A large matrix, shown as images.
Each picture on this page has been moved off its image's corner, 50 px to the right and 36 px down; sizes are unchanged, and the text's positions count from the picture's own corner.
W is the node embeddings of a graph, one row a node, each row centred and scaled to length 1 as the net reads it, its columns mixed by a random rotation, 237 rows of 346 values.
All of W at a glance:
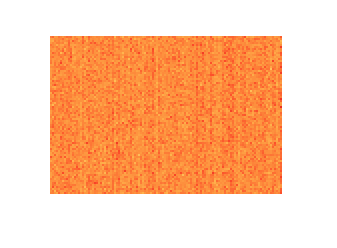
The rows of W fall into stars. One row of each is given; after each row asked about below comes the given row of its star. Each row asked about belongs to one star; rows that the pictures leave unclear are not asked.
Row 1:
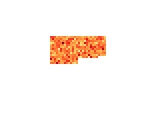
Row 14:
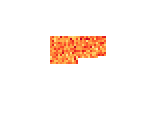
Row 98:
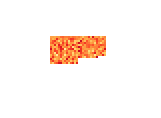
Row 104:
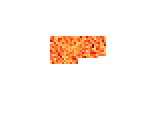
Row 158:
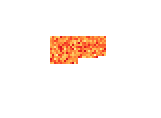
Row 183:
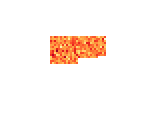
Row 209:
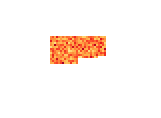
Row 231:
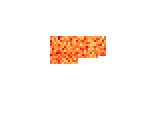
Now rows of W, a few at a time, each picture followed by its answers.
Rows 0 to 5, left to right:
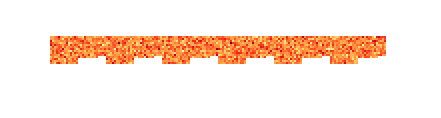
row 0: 231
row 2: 209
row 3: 1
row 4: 104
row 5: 14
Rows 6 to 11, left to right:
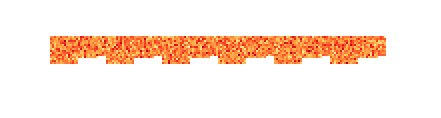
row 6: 14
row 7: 14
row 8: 104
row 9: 98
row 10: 158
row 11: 98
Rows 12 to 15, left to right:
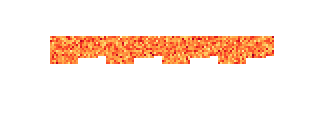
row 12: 209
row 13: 231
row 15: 14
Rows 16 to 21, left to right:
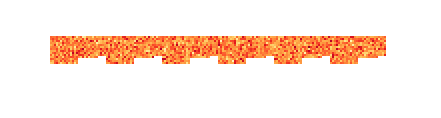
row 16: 1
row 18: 158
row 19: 231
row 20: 158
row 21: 209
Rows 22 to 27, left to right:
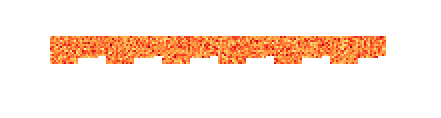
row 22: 158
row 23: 98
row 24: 209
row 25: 209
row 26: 209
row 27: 104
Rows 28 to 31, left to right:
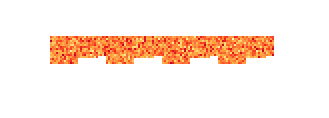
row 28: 209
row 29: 183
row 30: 98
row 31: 209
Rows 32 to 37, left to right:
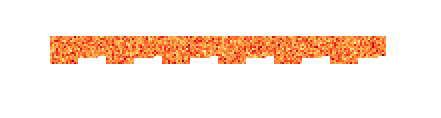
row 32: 209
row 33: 158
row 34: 209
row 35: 158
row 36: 98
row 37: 104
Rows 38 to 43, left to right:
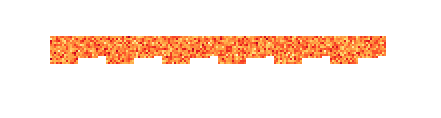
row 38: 209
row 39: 1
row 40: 1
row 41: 183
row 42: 183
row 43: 104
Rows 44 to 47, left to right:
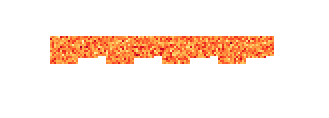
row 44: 14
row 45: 209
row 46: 104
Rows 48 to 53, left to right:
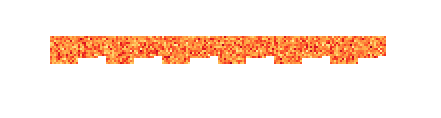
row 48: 104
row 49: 158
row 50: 1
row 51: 209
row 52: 183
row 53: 98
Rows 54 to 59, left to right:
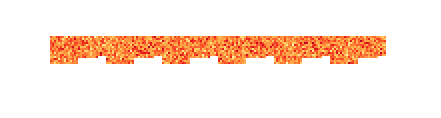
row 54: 231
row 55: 158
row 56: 98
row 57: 158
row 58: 183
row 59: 183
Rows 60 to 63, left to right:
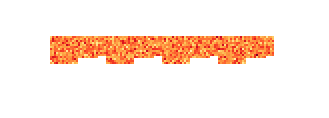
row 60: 1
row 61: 183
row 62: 158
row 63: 1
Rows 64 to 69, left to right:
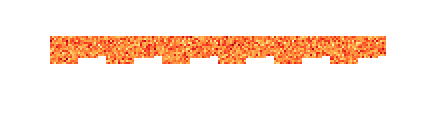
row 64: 183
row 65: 104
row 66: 209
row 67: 231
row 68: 98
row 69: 1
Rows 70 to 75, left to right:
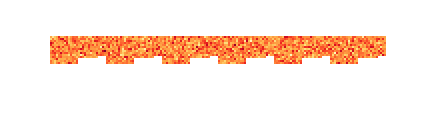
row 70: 183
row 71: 183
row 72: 158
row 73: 183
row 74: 158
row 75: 98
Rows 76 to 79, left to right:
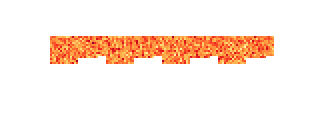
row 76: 104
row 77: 183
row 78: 14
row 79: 104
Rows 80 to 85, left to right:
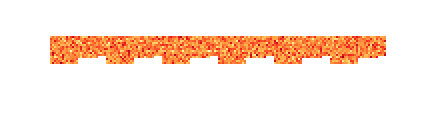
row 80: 209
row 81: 1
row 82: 209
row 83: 1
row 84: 231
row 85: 209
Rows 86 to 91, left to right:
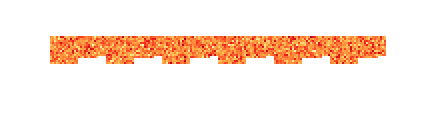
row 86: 14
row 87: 183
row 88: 98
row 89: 1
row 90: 209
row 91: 104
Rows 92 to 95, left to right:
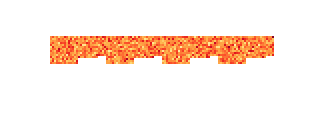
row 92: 14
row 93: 1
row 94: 1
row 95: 158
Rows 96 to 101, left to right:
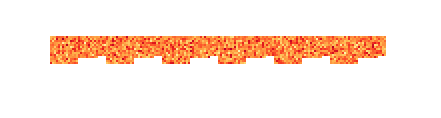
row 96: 183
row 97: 158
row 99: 209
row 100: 183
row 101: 104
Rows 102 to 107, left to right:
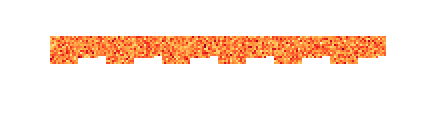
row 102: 158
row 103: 104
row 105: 209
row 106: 1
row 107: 209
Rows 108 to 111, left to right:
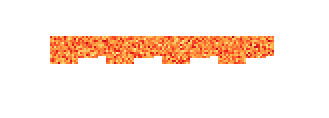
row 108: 183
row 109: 231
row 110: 209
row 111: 183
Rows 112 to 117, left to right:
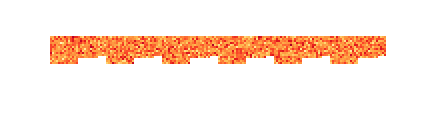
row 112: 98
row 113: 183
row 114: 231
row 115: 1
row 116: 183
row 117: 209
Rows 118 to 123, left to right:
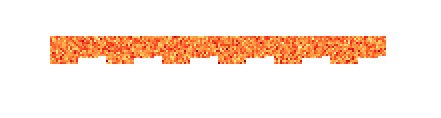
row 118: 209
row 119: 231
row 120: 14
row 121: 14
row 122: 104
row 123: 98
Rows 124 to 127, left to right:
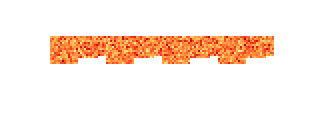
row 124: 158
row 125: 209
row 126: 183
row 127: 209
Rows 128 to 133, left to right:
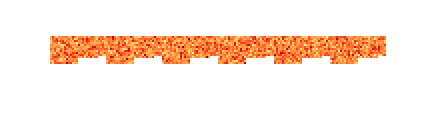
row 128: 1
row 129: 1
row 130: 158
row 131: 183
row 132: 231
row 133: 1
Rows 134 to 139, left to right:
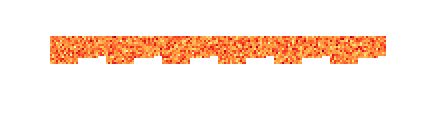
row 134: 104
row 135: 209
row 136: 1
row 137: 183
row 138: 98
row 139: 158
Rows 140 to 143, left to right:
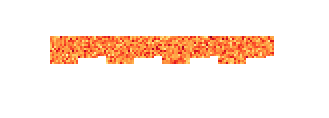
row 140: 14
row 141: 1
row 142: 158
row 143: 231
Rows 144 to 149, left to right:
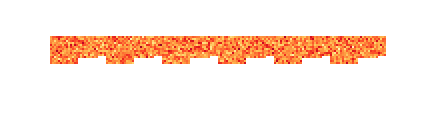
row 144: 231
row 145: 1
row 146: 183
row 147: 209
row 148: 14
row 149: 98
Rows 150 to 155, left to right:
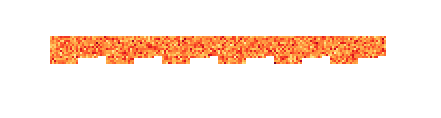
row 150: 158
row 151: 1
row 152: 183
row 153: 1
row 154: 104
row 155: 1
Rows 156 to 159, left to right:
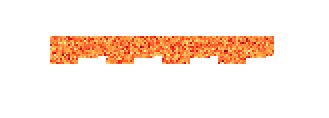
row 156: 209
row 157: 158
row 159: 183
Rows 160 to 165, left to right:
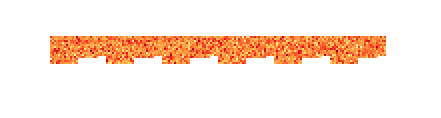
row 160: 183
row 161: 183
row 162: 104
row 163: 183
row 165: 104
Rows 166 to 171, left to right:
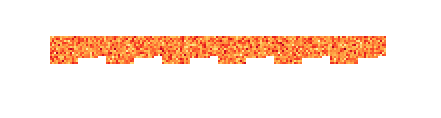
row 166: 98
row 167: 209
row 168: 104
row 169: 183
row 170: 98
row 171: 104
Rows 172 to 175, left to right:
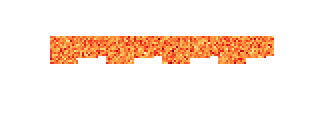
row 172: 104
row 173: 98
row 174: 98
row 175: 98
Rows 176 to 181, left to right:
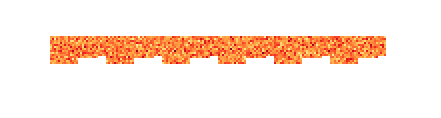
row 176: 158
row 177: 98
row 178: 14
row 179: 98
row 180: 183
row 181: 1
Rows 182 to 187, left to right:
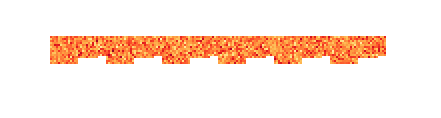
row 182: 98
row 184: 104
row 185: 98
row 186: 158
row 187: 158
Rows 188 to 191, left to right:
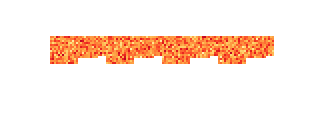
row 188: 209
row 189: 1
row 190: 183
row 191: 104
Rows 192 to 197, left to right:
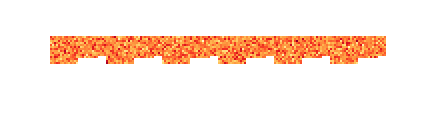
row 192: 1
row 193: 231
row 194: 98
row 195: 1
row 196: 183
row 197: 1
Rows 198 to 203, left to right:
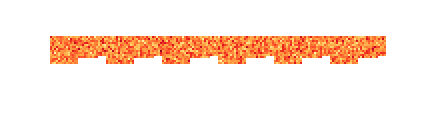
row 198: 183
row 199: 14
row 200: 231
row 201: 104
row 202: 183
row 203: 1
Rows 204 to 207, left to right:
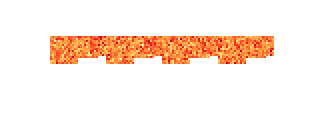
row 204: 104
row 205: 158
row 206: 104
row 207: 98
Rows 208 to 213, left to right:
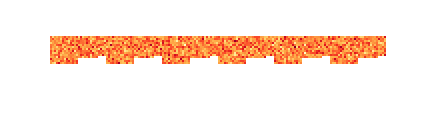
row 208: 98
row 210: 209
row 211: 183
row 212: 158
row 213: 231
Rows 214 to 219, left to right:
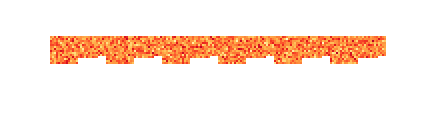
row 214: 98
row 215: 158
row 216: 158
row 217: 98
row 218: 231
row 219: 98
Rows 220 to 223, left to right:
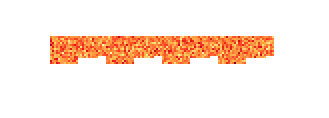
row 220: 231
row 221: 98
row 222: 183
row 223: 98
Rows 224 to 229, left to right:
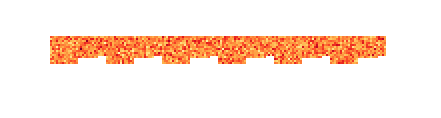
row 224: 209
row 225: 231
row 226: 209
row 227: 209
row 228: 104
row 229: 98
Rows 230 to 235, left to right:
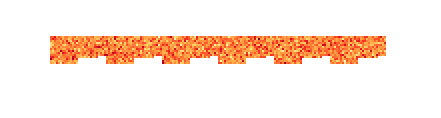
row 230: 1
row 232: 231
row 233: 104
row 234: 209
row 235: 231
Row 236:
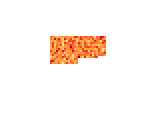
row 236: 14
